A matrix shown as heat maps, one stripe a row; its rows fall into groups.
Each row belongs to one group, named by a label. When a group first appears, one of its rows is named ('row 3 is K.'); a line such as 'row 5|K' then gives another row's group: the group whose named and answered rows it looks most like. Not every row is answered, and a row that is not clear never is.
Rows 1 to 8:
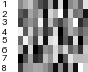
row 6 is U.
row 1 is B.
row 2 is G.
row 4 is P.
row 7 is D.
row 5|P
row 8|B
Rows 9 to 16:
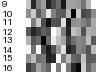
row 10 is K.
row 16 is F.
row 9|B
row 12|D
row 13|D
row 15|G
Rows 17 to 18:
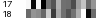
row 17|U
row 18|P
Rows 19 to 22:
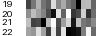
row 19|F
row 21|K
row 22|F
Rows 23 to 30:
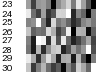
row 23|G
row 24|G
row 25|F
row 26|K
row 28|D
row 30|B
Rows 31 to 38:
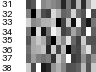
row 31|B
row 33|K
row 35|G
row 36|F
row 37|G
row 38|U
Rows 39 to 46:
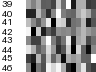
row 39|G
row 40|D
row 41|P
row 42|U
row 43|K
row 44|K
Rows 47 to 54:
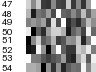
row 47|B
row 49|F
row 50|D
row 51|B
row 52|D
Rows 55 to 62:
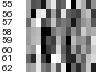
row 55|K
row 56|F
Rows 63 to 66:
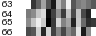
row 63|G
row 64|B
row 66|B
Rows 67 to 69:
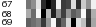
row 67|U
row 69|K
